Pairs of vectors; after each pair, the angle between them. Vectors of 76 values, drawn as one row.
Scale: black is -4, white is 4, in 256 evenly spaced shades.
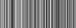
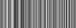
partly opposed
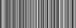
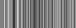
orthogonal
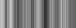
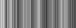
nearly parallel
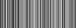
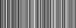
nearly parallel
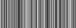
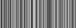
partly aligned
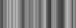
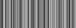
orthogonal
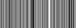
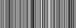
nearly parallel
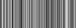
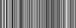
nearly parallel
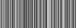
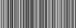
partly aligned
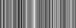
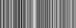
nearly parallel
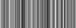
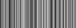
nearly opposite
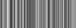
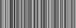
partly aligned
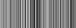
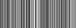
nearly opposite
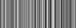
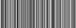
nearly opposite
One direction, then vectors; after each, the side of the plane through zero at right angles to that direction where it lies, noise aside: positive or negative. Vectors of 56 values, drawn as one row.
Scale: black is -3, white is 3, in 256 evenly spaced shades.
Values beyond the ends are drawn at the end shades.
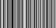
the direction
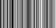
positive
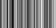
positive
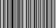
positive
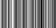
negative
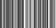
positive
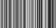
negative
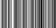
negative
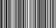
negative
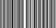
positive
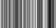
negative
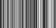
positive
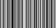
positive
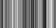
negative
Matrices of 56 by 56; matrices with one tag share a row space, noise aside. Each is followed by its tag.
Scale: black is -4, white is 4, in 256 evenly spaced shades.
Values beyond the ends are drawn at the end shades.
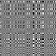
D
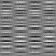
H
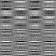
H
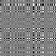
D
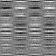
H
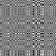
D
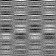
H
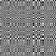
D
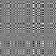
D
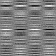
H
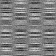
H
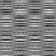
H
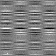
H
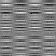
H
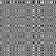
D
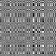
D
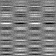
H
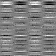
H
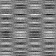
H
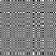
D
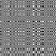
D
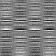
H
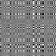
D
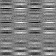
H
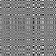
D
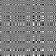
D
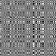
D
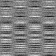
H
